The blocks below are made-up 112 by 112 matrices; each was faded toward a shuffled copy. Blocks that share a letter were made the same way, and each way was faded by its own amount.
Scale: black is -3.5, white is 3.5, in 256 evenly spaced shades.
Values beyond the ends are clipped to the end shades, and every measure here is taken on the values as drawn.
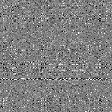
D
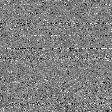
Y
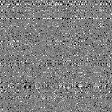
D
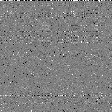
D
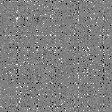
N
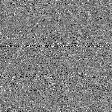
Y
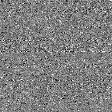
Y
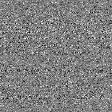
Y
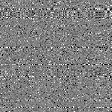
D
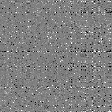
N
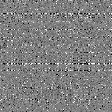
D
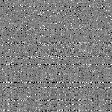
D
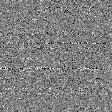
Y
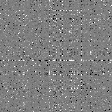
N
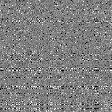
D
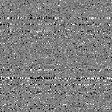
D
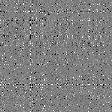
N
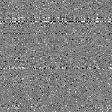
D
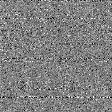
Y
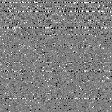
D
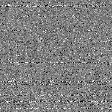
Y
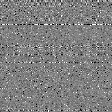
D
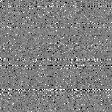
D
